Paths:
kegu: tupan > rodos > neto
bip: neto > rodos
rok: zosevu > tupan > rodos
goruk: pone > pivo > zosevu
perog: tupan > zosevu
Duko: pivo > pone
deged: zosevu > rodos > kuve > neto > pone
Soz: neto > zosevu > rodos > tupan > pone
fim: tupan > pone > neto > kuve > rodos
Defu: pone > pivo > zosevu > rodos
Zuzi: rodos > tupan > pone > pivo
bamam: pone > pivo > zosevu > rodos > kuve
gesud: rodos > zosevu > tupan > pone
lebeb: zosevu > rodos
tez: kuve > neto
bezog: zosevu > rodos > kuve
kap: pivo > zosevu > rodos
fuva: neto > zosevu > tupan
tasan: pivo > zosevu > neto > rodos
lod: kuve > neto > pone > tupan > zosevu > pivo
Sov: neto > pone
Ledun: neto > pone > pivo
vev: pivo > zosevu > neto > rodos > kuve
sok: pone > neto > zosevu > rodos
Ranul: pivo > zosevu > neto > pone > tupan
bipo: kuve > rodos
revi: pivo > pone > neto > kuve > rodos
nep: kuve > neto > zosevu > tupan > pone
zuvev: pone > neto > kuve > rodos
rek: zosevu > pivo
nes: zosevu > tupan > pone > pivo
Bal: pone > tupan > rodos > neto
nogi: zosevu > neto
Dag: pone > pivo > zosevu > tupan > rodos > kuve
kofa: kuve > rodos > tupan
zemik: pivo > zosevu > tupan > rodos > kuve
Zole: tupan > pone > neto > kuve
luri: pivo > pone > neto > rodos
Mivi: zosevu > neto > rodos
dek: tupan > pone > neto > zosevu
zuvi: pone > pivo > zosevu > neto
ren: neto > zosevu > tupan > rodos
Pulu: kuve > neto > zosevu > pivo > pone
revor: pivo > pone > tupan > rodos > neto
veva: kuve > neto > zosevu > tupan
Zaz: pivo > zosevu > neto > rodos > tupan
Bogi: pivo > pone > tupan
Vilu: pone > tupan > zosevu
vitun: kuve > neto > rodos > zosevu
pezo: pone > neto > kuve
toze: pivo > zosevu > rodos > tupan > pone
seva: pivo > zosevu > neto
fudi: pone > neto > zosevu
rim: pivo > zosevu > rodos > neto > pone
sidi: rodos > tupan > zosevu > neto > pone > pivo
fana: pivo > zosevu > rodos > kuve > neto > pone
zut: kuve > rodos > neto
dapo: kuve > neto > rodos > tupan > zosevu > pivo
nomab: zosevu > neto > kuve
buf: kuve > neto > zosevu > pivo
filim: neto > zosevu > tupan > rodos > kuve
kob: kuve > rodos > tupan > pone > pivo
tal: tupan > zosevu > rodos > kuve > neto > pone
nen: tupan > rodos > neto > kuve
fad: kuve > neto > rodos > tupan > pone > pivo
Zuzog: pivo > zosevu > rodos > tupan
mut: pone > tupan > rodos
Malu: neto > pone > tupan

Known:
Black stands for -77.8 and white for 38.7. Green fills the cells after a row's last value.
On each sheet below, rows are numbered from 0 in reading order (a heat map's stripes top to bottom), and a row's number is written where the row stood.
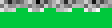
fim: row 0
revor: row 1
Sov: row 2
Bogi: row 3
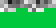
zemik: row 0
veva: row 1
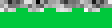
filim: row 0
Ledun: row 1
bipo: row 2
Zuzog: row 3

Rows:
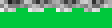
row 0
Dag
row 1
mut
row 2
gesud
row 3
fudi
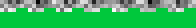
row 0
Vilu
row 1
dapo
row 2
fuva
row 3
pezo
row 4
rok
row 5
fana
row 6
nomab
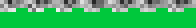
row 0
tez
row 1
nep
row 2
ren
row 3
vitun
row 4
Soz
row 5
zuvev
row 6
tal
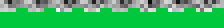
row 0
zut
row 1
deged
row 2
toze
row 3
Bal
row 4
sok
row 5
buf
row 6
kob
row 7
dek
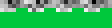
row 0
kap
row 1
Ranul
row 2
nen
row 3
fad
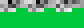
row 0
seva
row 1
zuvi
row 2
Zole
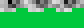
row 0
tasan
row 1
lebeb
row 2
goruk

